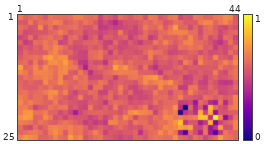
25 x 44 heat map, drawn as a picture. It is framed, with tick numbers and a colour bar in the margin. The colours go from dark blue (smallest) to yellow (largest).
Roughest part: bottom right. Odd patch: rougher, in the bottom right. Average level on the scale: 60%. Mirror symmetry: none.
